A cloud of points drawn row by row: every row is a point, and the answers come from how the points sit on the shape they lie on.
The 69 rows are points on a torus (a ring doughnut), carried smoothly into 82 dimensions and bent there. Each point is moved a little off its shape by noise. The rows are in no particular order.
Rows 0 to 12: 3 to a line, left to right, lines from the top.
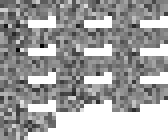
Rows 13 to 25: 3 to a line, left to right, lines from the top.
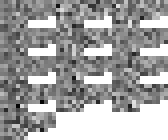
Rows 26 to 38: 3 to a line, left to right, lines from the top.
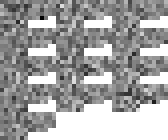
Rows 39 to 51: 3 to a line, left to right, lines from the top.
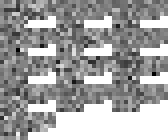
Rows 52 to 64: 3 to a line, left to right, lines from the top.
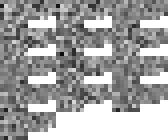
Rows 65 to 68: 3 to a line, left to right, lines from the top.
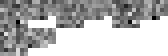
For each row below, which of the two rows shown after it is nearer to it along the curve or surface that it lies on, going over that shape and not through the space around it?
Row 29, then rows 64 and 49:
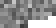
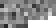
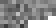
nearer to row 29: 64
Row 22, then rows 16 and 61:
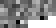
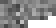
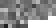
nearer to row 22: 61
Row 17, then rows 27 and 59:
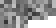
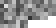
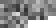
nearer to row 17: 27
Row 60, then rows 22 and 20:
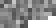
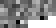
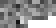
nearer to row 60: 20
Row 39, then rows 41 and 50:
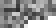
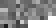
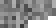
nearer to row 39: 50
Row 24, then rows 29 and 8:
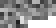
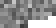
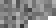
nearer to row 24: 29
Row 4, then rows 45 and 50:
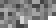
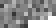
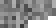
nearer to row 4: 45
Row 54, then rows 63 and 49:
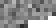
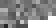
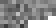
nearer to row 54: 63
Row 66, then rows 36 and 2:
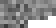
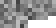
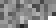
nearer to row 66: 36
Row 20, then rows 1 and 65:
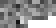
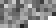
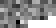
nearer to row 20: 65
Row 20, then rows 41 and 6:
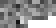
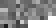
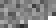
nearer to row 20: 6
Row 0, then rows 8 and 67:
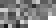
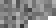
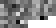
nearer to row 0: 67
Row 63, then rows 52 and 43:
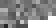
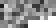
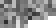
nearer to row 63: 52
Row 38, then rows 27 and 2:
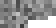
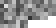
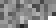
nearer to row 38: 27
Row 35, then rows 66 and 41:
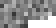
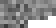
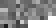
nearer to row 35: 41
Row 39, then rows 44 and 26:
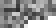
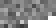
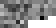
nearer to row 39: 26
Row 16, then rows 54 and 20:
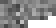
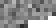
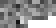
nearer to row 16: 20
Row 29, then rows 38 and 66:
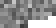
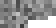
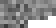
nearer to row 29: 38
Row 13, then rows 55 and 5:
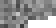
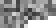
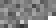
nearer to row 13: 55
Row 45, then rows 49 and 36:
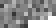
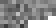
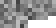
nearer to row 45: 36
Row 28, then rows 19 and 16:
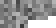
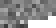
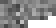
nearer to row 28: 16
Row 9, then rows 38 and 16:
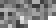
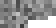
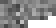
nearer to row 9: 16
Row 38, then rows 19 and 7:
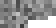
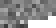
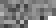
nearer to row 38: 7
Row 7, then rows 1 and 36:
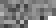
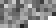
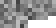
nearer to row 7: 36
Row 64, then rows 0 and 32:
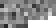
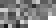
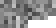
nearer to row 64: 0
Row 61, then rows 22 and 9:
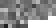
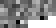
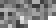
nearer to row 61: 22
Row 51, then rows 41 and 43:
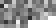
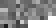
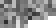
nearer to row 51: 43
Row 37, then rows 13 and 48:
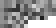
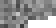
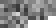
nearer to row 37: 48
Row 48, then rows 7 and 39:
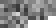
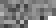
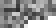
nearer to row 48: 39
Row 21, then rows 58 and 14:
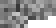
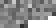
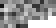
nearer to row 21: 58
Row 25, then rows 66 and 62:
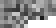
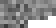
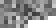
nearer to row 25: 62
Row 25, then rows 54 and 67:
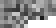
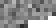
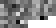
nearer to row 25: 67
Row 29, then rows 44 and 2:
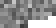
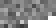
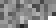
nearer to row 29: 2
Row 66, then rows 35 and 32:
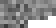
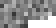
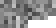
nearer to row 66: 32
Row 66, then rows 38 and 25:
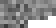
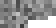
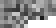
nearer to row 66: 38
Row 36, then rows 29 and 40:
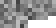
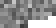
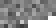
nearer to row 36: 29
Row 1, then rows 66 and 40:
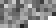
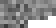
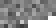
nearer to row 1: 40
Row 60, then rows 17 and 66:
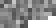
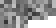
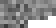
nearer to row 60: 17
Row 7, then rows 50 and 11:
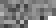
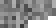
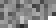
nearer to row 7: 50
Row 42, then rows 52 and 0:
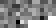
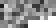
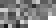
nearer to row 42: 0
